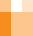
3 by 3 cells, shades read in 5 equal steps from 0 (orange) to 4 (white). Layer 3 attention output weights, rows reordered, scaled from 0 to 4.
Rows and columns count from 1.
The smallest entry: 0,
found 2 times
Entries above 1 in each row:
3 2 2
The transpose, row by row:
2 0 0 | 4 2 2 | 3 2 2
